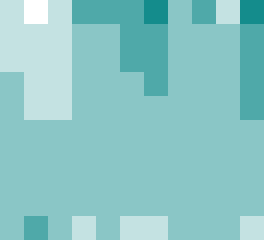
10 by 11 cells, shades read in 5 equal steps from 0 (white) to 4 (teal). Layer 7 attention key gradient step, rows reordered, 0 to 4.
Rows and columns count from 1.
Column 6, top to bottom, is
3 3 3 2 2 2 2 2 2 1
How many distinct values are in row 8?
1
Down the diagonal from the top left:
1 1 1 2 2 2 2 2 2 2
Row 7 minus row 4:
0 1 1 0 0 0 -1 0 0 0 -1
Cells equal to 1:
17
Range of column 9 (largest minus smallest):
1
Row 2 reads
1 1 1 2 2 3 3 2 2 2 3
